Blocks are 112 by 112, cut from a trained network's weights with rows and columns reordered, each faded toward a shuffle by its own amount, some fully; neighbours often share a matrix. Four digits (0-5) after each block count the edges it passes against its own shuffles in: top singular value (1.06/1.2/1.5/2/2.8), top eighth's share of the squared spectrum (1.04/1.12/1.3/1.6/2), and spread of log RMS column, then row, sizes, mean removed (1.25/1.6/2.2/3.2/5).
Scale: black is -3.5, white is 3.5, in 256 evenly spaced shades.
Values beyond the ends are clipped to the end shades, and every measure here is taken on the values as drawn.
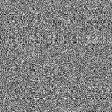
4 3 1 2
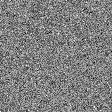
0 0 0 0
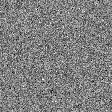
1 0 0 0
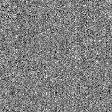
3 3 1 2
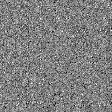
3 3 1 2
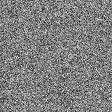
0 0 0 0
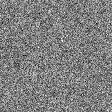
0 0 0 0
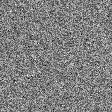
1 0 0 0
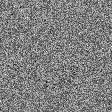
0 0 0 0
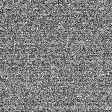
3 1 0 0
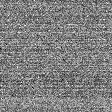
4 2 0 1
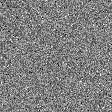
0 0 0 0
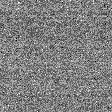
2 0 0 0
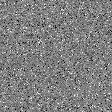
2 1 0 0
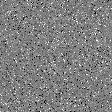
1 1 0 0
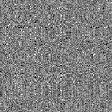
4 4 2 2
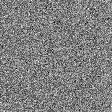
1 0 0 0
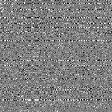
5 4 0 4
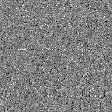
3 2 1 1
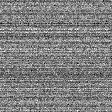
5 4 1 3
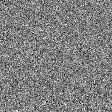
2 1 0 0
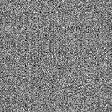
3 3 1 2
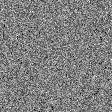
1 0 0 0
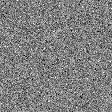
2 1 0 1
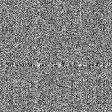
3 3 1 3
